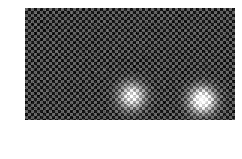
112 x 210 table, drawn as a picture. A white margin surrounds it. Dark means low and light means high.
No row or column stands out. Two bumps rise from the field. The bottom right is the ninth with the highest average. On average the colour sits 30% of the way up the scale.
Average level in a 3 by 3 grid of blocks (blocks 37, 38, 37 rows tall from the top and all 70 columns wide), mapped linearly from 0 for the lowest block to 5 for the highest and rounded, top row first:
000
000
045
